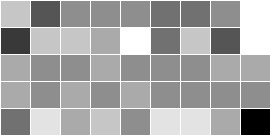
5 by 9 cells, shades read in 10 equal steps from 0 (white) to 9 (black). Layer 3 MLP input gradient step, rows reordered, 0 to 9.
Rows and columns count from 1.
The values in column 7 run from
1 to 5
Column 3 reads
4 2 4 3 3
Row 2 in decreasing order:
7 6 5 3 2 2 2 0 0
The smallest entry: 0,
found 3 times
